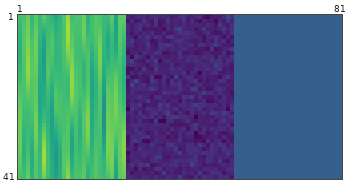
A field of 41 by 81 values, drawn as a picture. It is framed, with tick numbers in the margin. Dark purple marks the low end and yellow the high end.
It is made of 1 by 3 panels. Panel 1,1: high, streaked downward. Panel 1,2: very low, fine-grained, faint in contrast. Panel 1,3: low, flat.
